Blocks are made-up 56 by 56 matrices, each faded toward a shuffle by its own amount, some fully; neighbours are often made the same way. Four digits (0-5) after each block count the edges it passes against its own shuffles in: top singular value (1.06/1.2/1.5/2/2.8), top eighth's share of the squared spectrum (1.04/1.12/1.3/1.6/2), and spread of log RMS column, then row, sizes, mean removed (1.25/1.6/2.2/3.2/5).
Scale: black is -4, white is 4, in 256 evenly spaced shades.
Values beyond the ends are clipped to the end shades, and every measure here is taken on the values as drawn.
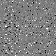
3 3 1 1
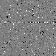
3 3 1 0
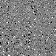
3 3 1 1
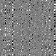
4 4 3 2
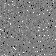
1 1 0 0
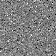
3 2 0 0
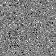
3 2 1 1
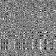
4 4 2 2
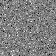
1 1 0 0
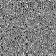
3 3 1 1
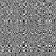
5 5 3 3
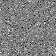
1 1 0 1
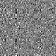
4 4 2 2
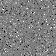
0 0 0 0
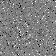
1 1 0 0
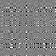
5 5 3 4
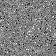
0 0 0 0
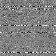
3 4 0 3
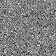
0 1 0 1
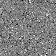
0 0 0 1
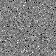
1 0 0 1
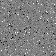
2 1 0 0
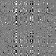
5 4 3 2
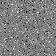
2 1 0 0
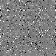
3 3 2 1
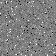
0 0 0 0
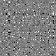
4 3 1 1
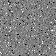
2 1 0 0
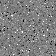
1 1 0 0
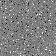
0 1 0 0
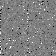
3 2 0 0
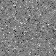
1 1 1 0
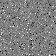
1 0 0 0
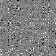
3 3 2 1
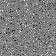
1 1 0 0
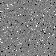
1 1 0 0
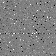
2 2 0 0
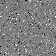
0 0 0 0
